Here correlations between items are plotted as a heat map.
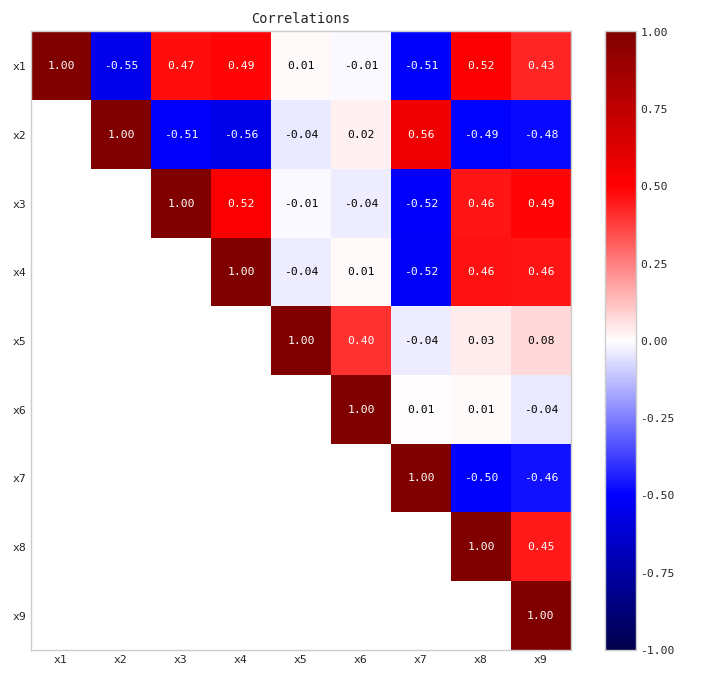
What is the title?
Correlations
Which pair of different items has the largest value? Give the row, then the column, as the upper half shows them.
x2, x7
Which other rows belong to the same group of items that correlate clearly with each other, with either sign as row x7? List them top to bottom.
x1, x2, x3, x4, x8, x9
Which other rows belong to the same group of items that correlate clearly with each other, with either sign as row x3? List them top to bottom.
x1, x2, x4, x7, x8, x9
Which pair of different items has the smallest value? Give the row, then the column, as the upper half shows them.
x2, x4
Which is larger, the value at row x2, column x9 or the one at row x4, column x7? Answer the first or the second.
the first
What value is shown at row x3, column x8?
0.46
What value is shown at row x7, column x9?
-0.46
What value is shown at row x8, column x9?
0.45
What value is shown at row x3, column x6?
-0.04
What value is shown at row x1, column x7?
-0.51
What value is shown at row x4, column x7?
-0.52
